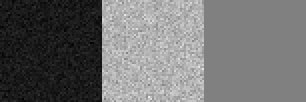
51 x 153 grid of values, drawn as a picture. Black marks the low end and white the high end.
It is made of 1 by 3 panels. Panel 1,1: very low, fine-grained, faint in contrast. Panel 1,2: high, fine-grained. Panel 1,3: middling, flat.
